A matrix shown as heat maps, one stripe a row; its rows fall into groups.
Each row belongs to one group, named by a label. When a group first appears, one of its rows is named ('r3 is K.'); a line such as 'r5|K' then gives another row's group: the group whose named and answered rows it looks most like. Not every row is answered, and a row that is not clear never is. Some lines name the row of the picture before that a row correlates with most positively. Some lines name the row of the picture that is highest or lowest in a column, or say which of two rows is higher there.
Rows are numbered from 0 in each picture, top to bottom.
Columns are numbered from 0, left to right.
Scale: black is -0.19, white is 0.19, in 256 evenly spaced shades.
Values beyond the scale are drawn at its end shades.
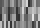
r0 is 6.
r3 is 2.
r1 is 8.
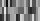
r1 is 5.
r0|2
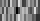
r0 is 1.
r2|2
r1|6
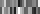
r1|2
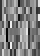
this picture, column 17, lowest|7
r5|6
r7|2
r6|6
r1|1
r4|6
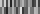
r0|2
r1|1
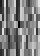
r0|5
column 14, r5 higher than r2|Yes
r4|6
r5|8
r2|6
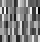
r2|2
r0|6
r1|2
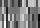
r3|6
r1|6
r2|2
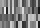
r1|2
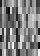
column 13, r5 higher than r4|No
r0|1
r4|6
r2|8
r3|8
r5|5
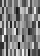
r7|2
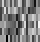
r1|5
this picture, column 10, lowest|3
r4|8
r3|8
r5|2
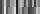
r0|5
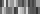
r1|6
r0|5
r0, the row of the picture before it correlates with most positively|1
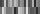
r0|5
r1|6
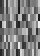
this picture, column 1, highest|3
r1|5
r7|5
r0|5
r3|8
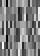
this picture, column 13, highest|5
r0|2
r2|8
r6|1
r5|6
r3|2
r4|5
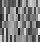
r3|1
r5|2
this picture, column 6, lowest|0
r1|5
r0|8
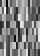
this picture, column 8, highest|0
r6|5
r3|5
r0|2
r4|8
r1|6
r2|6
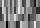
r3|6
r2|5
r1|2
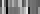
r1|6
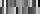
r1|5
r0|2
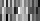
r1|6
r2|2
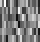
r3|8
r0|6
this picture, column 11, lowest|1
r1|1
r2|8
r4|2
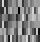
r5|6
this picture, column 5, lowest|2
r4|1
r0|1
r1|5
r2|8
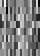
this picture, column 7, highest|3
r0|2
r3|5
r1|2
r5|2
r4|2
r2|2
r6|6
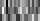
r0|2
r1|6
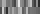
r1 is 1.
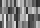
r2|6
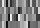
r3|6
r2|6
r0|2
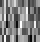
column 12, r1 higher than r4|Yes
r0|5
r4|1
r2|6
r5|5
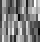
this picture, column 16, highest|1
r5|2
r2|8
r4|1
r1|8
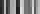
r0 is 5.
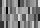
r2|1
